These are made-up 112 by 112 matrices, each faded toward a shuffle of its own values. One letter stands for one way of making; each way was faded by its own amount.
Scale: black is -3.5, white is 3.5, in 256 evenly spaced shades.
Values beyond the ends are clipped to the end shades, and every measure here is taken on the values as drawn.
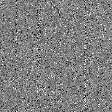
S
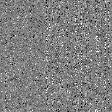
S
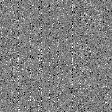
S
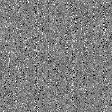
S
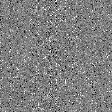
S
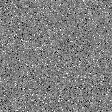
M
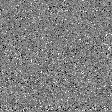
M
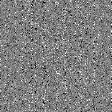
S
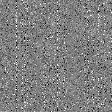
S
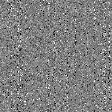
S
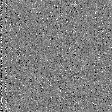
S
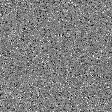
M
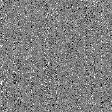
S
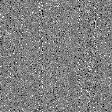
S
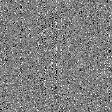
S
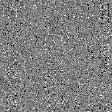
S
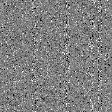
S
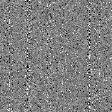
S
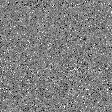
M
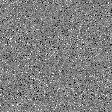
M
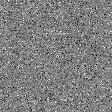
M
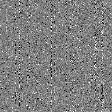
S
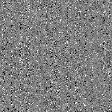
S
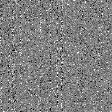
S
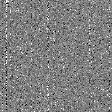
S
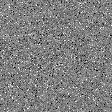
M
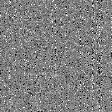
S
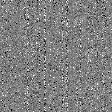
S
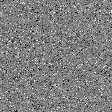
M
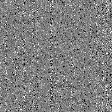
S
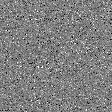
M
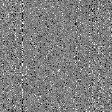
S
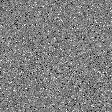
M
